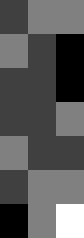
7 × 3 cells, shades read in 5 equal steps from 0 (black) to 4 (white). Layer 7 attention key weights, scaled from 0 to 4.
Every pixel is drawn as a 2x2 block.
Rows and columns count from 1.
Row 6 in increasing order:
1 2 2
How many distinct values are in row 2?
3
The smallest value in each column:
0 1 0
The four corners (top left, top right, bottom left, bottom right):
1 2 0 4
